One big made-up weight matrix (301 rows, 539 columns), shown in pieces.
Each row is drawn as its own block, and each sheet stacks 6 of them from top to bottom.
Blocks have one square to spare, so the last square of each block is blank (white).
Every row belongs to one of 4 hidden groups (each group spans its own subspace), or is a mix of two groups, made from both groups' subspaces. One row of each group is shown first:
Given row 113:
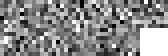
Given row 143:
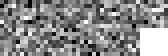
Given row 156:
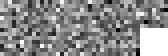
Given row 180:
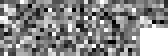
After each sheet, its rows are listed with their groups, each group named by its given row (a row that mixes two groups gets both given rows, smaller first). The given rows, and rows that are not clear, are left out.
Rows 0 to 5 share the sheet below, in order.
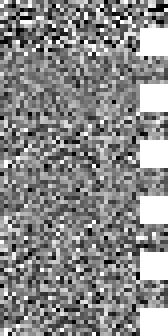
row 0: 113 and 143
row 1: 113
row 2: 143
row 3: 143
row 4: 156
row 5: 143
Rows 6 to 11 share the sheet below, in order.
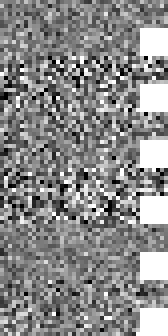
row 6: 156
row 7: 113
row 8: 113
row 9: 113
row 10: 180
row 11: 156
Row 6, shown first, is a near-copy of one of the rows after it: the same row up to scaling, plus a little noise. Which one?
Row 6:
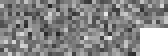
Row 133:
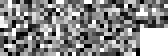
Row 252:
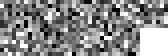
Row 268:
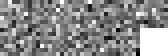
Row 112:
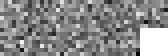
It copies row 252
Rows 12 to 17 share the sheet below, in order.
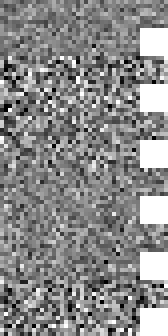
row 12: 180
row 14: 180
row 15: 113
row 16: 113 and 156
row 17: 180
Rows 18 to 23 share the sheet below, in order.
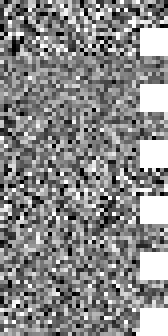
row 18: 113 and 180
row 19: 143
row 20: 180
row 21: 113
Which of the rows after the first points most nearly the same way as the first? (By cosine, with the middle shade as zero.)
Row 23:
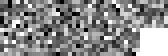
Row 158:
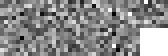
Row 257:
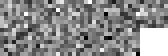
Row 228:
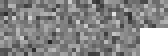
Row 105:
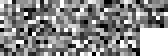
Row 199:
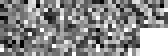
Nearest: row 158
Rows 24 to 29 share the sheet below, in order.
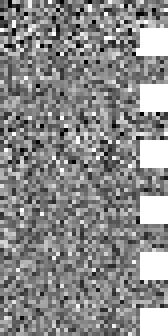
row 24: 156
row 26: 113
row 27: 156
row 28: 180
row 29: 113
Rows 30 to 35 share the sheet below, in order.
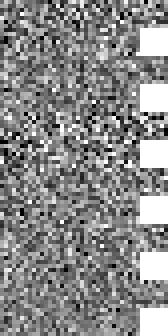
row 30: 113
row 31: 180
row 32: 156 and 180
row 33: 156
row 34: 180
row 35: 113
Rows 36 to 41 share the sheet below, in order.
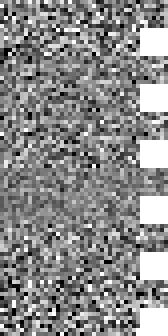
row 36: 143
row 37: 143
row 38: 143
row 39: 113
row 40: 156
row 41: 156
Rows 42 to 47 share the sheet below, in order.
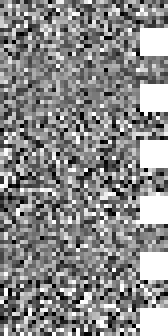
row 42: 156
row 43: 156
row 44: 113
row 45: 113 and 180
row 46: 113 and 143
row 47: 113 and 143
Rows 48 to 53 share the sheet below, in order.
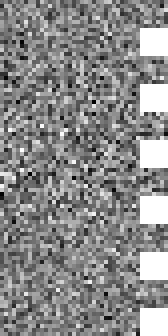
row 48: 156
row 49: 180
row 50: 113
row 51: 180
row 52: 113
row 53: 156
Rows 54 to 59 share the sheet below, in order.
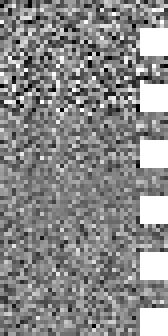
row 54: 143
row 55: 156
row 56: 156
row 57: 156
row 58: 113
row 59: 180
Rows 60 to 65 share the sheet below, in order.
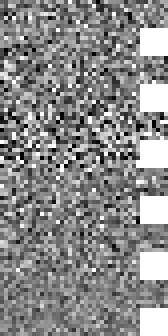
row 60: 143
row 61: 180
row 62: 156
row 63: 156
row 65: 113
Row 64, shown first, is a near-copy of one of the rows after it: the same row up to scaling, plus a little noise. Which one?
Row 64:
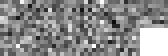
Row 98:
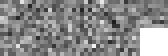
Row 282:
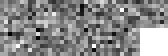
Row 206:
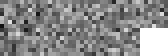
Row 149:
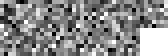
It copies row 98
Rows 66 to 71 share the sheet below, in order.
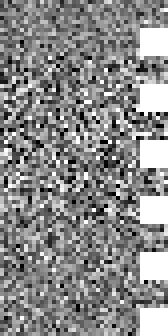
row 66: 156
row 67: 156
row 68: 113
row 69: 113
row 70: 156 and 180
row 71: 113
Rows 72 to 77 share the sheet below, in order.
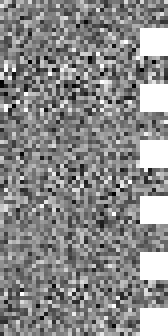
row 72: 113 and 143
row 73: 143 and 180
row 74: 156
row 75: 113
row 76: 113 and 180
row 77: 113
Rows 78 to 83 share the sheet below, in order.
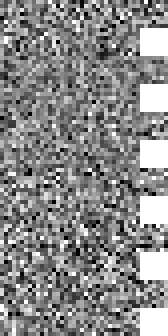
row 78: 113
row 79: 180
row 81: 143 and 156
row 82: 113
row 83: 180
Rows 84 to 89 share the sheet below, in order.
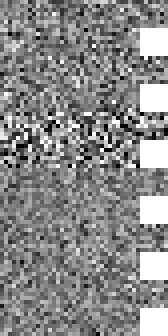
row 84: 180
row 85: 113
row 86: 156
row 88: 113
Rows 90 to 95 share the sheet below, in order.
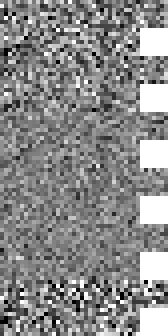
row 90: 143
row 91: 113 and 143
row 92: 143 and 180
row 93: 113
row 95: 113
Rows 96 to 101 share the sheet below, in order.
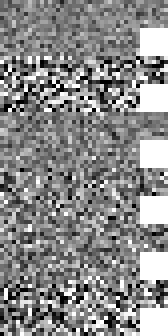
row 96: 156
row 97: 143
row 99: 180
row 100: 143
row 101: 113
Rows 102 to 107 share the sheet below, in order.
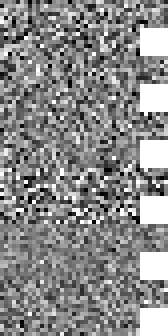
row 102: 143 and 156
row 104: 113
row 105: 143 and 156
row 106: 113
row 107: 156
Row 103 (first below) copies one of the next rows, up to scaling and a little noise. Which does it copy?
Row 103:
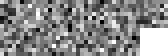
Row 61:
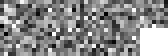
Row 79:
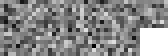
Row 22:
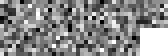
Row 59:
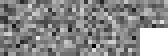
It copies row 22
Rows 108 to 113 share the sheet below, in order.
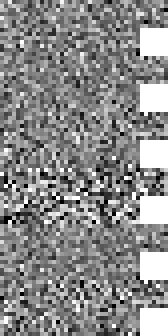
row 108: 156
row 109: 113
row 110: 113
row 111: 143
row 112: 156
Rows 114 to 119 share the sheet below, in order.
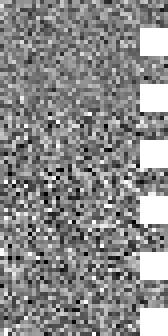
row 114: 143 and 156
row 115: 143 and 156
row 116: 156
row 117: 143 and 156
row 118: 180
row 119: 143
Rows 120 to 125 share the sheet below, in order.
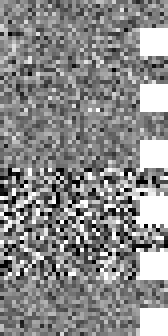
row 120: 180
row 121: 143
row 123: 156
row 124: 113
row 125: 156
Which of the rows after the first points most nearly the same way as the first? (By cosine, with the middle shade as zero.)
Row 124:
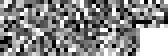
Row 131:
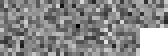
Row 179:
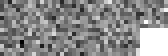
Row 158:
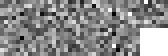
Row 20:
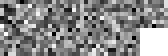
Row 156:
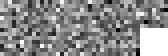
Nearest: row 131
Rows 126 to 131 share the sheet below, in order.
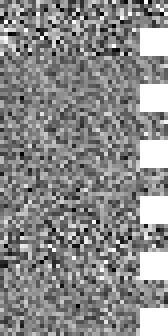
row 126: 113 and 180
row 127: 156
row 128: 156
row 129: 143
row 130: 113
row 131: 113 and 156
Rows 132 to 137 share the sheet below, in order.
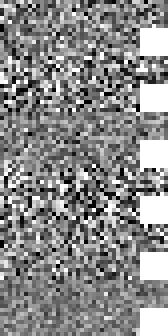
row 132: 180
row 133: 156
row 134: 143
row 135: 113
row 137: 156
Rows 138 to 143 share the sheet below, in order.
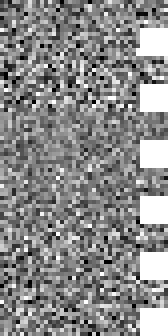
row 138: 156
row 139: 180
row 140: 143 and 156
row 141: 156
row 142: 156
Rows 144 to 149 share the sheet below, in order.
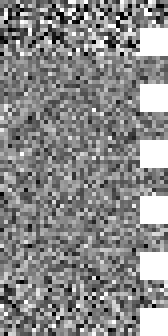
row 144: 113
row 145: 143
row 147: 180
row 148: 143
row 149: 180
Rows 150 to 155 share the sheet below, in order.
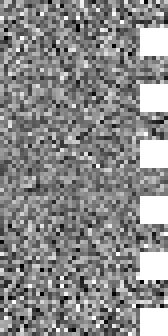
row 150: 113
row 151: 113
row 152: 143 and 180
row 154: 156
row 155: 113
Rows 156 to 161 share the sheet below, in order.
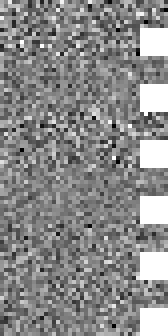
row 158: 113 and 143
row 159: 156
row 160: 156
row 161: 113
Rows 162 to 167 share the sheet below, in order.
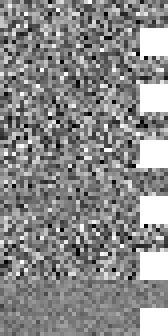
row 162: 156
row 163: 113
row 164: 156
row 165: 143
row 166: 113
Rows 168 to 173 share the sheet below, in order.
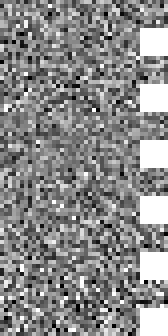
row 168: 156
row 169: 143
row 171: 113 and 143
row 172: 156
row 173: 113
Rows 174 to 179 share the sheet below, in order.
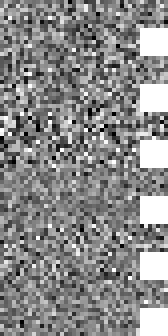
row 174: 113 and 143
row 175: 143 and 156
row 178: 113
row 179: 156
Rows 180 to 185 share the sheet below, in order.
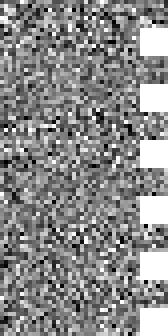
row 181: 143 and 156
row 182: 143
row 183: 180
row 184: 113
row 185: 113
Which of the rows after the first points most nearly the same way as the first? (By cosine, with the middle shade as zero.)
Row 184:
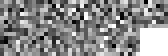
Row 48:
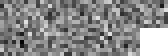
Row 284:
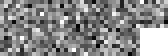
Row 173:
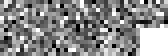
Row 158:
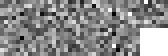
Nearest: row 173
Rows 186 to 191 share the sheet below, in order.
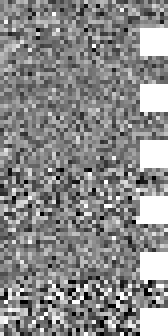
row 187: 143
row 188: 113
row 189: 156
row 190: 143
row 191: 113
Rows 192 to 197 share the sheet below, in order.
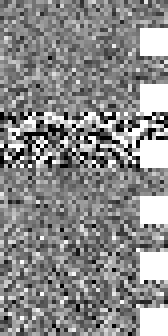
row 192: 113
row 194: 180
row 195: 180
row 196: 113
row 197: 113
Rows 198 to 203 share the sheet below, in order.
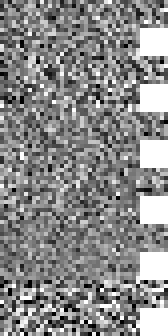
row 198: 156
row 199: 156 and 180
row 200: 156
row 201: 113 and 156
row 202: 113 and 156
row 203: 143
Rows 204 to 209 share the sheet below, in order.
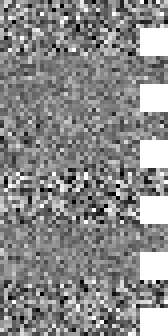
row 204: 113
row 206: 180
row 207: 113
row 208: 180
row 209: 113
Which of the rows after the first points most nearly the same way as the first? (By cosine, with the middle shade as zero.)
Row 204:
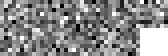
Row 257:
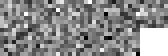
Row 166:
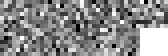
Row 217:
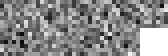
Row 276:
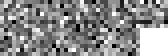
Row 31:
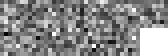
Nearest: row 276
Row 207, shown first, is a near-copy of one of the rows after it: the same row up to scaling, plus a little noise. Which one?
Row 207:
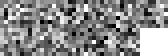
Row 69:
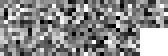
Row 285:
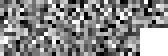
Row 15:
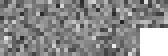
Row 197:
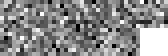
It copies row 69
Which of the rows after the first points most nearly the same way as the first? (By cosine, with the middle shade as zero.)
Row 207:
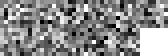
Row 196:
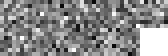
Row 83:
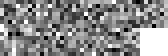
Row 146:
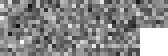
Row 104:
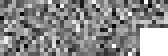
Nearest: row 196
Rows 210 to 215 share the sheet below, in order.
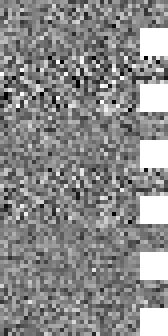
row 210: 113
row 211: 113
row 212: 143 and 156
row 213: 113
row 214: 180
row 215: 143
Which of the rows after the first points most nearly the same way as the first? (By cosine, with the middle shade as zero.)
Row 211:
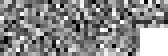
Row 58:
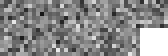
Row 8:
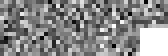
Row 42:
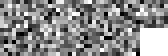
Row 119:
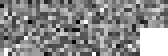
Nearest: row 8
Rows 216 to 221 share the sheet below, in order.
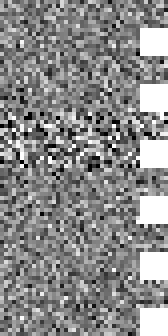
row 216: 113 and 156
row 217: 156
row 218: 143 and 156
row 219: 156
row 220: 113
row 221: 113
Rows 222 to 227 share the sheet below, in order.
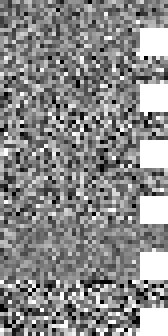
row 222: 156
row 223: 113
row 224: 113
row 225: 180
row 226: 180
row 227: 180
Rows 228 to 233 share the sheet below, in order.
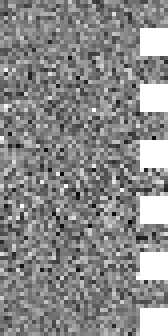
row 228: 143
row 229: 143
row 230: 180
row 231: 113
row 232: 156
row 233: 113
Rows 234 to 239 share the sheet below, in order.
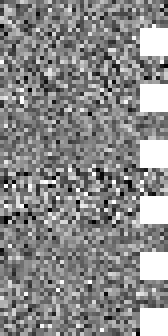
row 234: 180
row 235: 156
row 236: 143 and 156
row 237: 143
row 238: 180
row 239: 156
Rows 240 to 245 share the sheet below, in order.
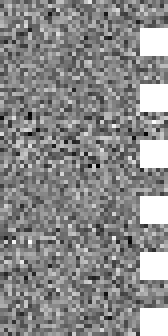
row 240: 156
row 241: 113 and 156
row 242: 143
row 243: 113
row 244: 143
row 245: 156
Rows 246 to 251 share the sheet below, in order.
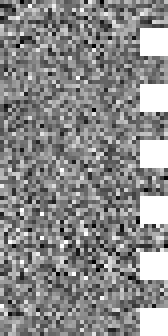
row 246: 180
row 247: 143
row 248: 113
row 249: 156
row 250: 113
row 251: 180
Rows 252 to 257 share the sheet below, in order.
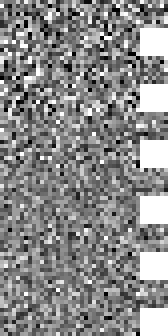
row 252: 156
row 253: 143 and 180
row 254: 156
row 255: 113
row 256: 113 and 156
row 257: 156
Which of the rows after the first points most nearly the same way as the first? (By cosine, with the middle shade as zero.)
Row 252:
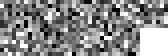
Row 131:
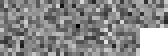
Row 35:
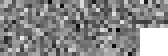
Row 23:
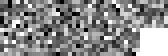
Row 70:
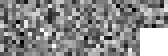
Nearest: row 23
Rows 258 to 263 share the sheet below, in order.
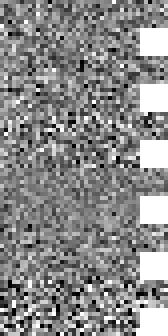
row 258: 180
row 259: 180
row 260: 113 and 143
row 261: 113
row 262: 143
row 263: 156
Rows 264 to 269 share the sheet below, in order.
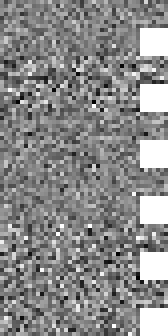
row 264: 113
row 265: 180
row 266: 143
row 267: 113
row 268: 156
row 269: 113
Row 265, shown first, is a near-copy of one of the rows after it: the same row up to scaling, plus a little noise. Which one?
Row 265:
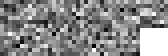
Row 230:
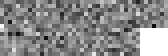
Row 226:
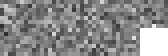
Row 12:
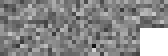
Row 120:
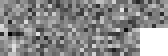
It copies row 12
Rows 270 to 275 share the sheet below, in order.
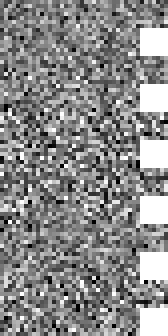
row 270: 113
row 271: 143
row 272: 156
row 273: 143 and 156
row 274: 143
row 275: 113
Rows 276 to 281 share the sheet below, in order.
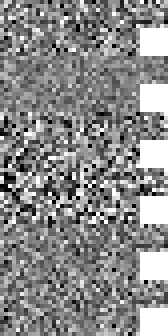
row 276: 113
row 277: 180
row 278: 143 and 180
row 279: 180
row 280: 113
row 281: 113
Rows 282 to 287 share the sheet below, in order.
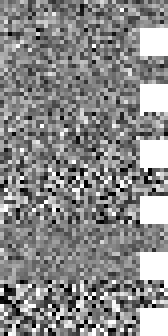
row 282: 180
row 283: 143 and 156
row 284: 113
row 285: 113
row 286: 180
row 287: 180
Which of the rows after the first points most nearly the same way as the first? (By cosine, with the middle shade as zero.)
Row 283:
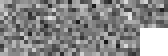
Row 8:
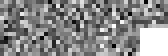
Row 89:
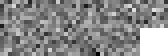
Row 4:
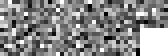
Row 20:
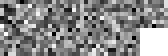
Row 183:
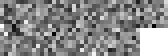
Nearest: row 4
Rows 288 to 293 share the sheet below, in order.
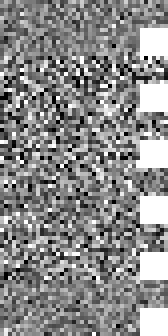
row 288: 113
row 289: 113
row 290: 156
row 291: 143
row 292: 143
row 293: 143
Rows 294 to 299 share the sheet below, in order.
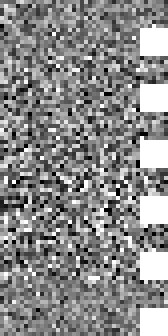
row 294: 180
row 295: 156
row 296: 143 and 156
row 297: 113 and 143
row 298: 143
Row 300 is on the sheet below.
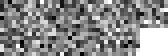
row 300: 156
